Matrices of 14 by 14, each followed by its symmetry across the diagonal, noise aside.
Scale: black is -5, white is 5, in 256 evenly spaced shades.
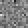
antisymmetric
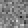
antisymmetric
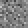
antisymmetric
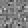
antisymmetric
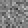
antisymmetric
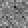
neither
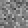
neither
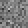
neither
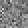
neither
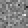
neither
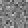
neither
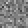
antisymmetric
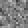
antisymmetric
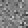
neither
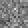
neither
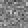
neither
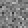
neither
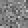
antisymmetric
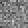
neither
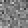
antisymmetric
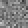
antisymmetric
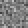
antisymmetric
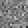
neither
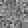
antisymmetric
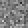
antisymmetric
